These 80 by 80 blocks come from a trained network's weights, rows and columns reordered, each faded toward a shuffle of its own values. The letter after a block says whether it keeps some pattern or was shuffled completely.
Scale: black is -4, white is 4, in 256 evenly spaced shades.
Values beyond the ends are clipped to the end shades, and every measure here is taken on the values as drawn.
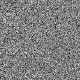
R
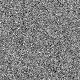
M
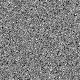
M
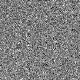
R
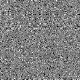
R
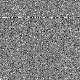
R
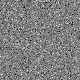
M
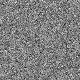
M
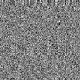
R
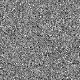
R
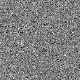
R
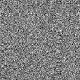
R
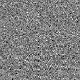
R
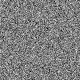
M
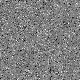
M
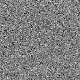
R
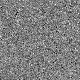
M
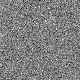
M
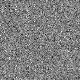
R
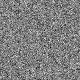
M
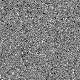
M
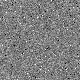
M
